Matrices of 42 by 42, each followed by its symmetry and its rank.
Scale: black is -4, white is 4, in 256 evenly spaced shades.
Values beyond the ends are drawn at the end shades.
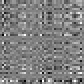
neither, rank three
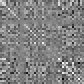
symmetric, rank five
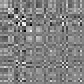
symmetric, rank three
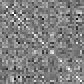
symmetric, rank five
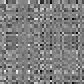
neither, rank three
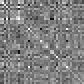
symmetric, rank five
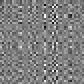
neither, rank three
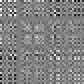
symmetric, rank three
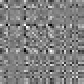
symmetric, rank three
